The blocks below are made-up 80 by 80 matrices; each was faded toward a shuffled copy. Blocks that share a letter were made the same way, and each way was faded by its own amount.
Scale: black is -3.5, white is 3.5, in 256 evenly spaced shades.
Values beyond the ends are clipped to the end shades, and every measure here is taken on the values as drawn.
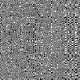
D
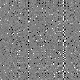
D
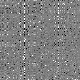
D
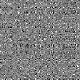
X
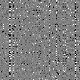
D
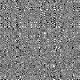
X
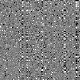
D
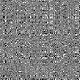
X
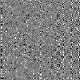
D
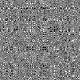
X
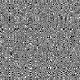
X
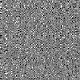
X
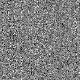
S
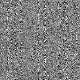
S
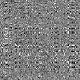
X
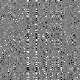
D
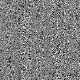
S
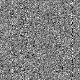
S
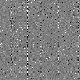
D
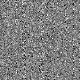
S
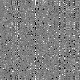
D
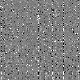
D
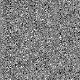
S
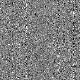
S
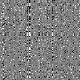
D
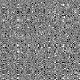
X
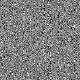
S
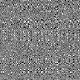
X
